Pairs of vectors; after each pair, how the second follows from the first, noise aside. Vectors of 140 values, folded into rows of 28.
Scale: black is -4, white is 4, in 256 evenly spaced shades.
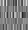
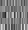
reversed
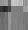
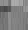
shrunk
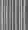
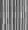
reversed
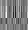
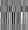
reversed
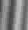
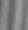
shrunk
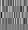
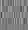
shrunk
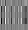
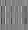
shrunk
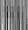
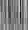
reversed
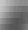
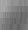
shrunk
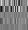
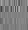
shrunk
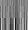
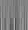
shrunk
